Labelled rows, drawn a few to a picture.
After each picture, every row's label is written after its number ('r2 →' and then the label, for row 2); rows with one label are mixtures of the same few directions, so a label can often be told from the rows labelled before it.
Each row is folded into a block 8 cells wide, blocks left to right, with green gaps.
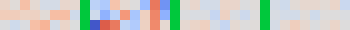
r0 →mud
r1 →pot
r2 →mud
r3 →pot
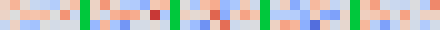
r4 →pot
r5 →pot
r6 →mud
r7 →mud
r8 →pot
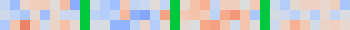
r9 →pot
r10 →mud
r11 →mud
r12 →pot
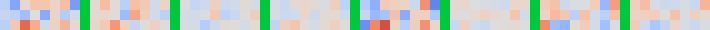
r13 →pot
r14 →mud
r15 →mud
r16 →pot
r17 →pot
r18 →pot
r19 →pot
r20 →pot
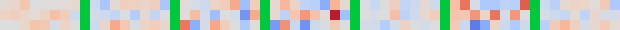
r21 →mud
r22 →pot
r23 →pot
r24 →pot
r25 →mud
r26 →pot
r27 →pot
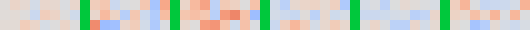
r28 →mud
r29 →pot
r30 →mud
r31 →pot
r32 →mud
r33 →pot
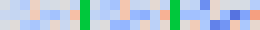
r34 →mud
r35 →mud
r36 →mud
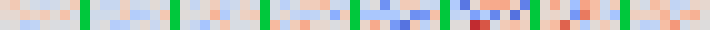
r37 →pot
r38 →mud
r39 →mud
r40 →pot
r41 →mud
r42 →pot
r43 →mud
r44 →mud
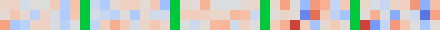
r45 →pot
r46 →pot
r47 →mud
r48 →mud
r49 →pot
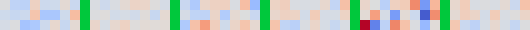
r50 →mud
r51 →pot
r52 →pot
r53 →pot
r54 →pot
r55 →pot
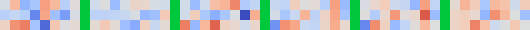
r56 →mud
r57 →mud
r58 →pot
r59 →pot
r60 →pot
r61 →mud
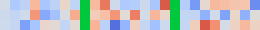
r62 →mud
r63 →pot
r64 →pot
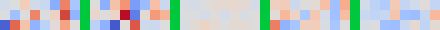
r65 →pot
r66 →mud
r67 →pot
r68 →pot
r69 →mud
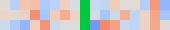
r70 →mud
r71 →pot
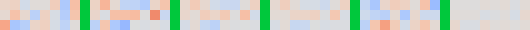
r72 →pot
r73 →pot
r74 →pot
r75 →pot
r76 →pot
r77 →pot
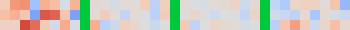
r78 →mud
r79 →pot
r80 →pot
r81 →pot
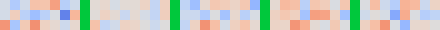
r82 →pot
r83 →pot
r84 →pot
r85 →mud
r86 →mud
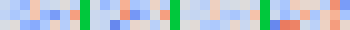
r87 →mud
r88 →mud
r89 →mud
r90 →pot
